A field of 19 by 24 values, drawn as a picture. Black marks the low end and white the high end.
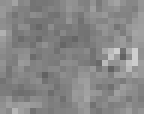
The middle right is the roughest part. The values are skewed, with a long tail toward high values. Overall the values sit about 50% of the way up the scale. An odd patch, rougher than its surroundings, sits in the middle right. The middle right is the ninth with the highest average.
